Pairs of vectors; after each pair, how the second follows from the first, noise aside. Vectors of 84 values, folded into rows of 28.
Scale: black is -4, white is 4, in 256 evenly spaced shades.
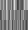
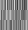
sign-scrambled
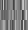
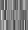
reversed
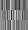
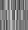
sign-scrambled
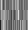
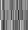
sign-scrambled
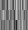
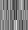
sign-scrambled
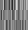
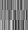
reversed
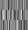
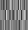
reversed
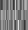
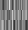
reversed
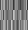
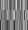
reversed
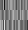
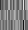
reversed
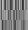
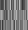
sign-scrambled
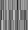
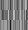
reversed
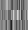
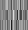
sign-scrambled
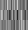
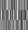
sign-scrambled
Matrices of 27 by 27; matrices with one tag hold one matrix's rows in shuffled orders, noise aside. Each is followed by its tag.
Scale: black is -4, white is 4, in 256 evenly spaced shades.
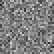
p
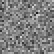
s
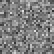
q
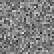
q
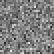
q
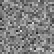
s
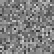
q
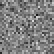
s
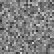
s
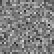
q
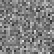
q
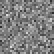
p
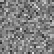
s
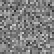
q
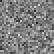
s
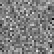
p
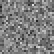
s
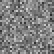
p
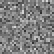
q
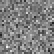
p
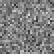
q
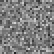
q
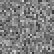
q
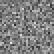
q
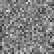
p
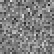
q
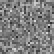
q
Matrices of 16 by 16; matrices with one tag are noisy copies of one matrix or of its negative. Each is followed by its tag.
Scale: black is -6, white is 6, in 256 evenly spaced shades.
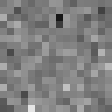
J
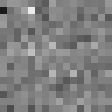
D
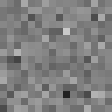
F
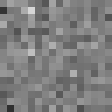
D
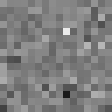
F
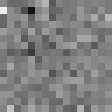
D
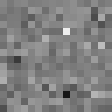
F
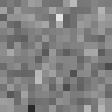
J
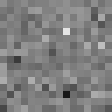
F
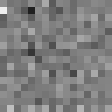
D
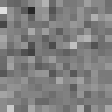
D
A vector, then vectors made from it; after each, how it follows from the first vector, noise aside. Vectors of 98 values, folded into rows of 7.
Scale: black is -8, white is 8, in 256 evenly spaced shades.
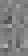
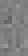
shrunk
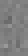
shrunk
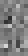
scaled up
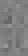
shrunk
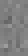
shrunk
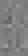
shrunk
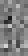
scaled up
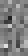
scaled up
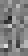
scaled up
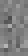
copied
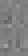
shrunk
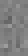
shrunk
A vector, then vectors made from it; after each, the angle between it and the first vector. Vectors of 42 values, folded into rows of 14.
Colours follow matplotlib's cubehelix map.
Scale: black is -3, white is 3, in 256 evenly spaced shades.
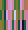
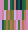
orthogonal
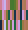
partly opposed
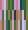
nearly opposite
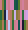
nearly parallel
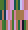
nearly parallel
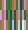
nearly opposite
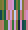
nearly parallel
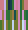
nearly opposite
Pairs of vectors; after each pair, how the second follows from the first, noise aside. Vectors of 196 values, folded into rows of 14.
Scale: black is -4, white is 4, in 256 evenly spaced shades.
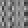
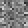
sign-scrambled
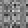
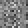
sign-scrambled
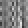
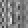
wrapped around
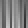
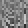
sign-scrambled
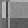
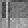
negated
